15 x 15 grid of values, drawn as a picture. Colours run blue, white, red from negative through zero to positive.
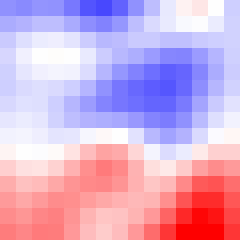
The middle left is the smoothest part. There are no lone odd cells. The ninth with the lowest average is the top middle. The ninth with the highest average is the bottom right. The field climbs toward the bottom.
